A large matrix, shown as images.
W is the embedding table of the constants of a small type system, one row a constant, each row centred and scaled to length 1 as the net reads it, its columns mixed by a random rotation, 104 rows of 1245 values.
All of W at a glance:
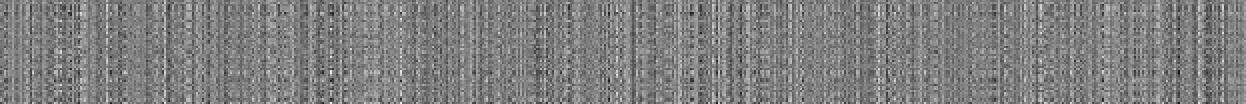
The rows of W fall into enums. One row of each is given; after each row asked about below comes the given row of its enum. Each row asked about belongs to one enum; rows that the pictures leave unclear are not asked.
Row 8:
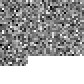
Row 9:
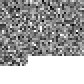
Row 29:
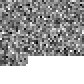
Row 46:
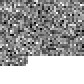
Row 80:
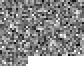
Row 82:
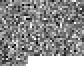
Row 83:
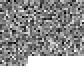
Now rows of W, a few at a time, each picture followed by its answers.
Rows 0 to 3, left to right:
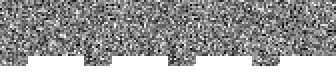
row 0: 80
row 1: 82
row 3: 46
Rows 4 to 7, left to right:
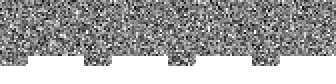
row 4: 80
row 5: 8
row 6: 9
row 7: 8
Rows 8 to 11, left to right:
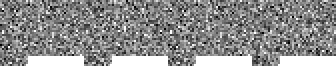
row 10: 8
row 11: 29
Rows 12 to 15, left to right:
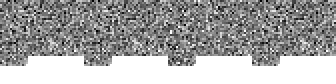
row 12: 83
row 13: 83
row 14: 8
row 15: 83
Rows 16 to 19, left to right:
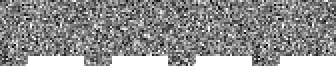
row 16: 82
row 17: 80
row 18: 9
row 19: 82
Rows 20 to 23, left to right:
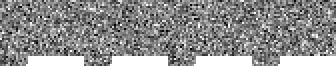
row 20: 29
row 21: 46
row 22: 82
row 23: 80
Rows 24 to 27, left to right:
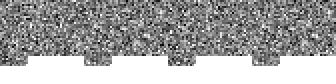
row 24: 82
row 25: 80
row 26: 8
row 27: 80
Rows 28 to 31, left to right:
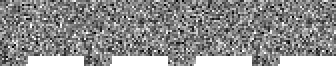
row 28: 82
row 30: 83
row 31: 29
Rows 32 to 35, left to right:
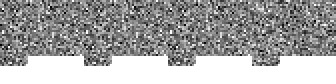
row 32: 8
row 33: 8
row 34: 8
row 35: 46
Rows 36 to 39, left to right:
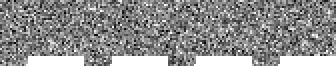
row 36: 83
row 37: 46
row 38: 29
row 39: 80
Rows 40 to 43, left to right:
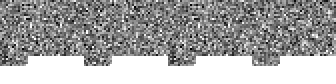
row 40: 82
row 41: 8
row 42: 82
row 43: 80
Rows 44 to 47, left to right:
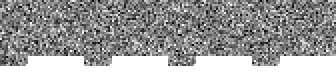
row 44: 29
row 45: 83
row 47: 83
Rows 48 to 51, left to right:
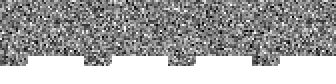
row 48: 29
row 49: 9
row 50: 46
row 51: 29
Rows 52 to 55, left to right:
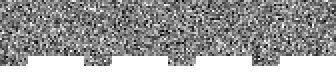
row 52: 29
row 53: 46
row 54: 83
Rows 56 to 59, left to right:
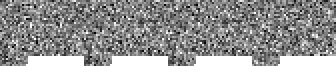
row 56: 82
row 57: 29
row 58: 29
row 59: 80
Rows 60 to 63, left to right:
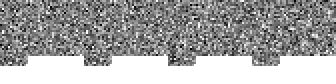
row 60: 8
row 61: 8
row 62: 82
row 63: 80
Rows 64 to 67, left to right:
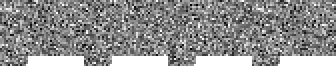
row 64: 46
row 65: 8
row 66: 82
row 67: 46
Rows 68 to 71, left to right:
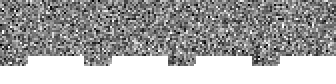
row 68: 8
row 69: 83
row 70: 29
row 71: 82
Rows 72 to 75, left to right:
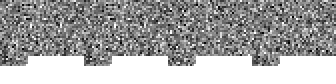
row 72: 82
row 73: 82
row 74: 8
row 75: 29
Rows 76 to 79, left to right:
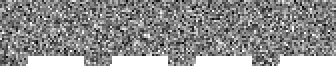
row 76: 29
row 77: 80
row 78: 83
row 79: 9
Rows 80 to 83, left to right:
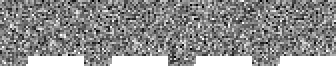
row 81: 83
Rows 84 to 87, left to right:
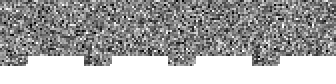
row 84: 46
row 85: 29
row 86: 83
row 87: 82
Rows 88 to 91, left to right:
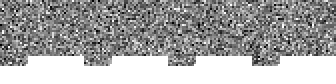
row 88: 8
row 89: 83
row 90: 46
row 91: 82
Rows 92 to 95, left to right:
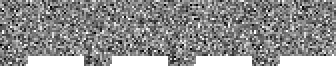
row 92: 8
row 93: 29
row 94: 82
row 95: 8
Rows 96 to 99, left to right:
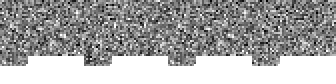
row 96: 80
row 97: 82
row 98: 80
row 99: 83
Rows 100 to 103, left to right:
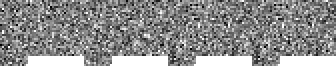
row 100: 8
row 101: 80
